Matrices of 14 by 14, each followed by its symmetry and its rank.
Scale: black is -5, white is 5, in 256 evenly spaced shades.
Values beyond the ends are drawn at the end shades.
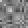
symmetric, rank three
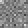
symmetric, rank three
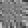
antisymmetric, rank two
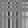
neither, rank one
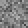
symmetric, full rank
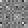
symmetric, rank three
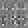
neither, rank three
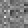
neither, rank three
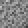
symmetric, full rank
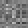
neither, rank two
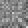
symmetric, rank three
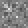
symmetric, rank three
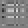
neither, rank one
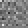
neither, rank three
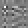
neither, rank two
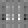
neither, rank one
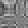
antisymmetric, rank two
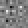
antisymmetric, rank two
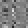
neither, rank two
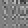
neither, rank two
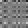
neither, rank one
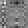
neither, rank two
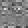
neither, rank three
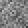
symmetric, full rank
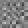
antisymmetric, rank two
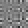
antisymmetric, rank two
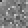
symmetric, full rank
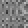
neither, rank three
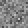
symmetric, full rank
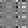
neither, rank one
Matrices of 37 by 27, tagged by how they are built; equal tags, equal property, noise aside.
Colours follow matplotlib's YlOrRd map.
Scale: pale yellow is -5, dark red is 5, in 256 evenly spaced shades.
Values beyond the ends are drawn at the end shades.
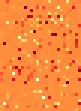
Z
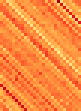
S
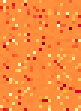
Z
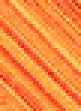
S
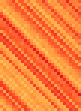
S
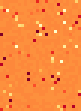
Z
